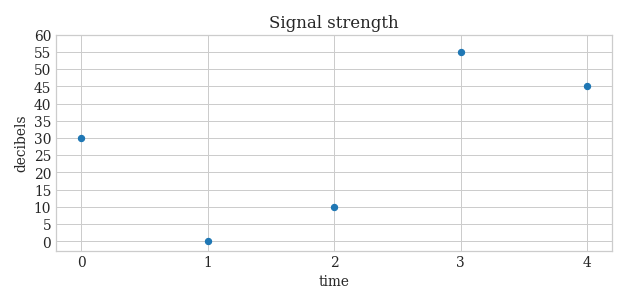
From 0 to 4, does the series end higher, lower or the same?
higher
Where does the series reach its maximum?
3
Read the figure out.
Title: Signal strength
x-axis: time, ticks 0 1 2 3 4
y-axis: decibels, ticks 0 5 10 15 20 25 30 35 40 45 50 55 60
Values:
30 0 10 55 45
